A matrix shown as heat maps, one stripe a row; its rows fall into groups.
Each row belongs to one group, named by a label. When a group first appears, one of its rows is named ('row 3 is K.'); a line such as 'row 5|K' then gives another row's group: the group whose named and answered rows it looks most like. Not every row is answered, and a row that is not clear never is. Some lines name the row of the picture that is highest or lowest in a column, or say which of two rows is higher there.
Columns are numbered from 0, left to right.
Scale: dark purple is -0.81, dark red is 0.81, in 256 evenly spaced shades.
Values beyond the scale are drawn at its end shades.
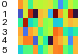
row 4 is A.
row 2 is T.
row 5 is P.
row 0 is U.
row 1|A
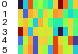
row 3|U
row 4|A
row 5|A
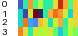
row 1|P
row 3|U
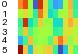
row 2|T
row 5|U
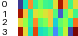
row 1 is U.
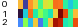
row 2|P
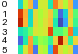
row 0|A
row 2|U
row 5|A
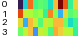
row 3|A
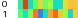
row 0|T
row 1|P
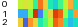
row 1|P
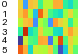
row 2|A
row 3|T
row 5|U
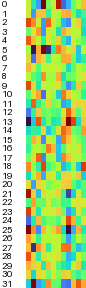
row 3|A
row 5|P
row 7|U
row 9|U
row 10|A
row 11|T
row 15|A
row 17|A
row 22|T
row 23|U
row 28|U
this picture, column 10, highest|31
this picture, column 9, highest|13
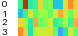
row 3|U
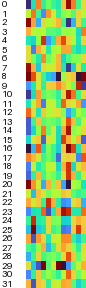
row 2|U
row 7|U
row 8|A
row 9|A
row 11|A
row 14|P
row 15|A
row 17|A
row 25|T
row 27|P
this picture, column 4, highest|22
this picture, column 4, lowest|23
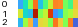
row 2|A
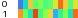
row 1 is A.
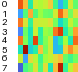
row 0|U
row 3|P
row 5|T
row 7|P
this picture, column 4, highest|5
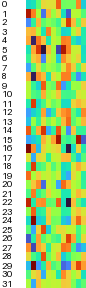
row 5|A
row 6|A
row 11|T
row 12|P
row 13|P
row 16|U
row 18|T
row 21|T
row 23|T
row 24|T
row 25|P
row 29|T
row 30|A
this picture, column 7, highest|5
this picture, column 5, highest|15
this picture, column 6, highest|15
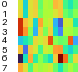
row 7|U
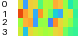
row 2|A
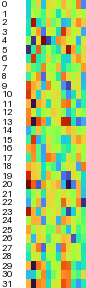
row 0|A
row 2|T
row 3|A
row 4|P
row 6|T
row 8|A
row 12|U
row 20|U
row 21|A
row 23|U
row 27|A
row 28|A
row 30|P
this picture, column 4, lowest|4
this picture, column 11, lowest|22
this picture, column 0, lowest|5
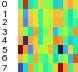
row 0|T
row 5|U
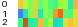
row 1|P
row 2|T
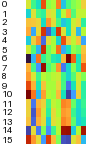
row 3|P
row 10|U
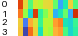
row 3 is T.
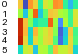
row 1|P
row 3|U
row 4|U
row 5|A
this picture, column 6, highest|2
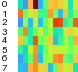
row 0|P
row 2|P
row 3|T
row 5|P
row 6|P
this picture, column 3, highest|0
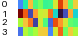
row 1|U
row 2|A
